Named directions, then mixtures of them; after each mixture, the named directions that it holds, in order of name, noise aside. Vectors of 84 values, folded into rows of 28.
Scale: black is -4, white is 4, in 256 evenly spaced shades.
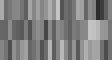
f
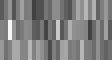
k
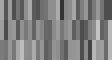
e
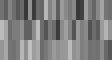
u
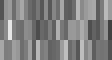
e, k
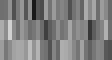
k, u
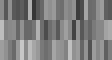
e, u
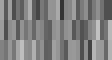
e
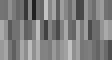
u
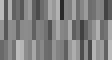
e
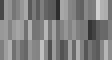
f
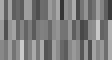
e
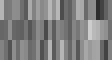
f
